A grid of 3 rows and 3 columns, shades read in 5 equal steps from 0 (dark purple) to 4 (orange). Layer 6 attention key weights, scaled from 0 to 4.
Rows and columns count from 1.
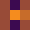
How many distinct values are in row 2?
3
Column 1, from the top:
2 2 2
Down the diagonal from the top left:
2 4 2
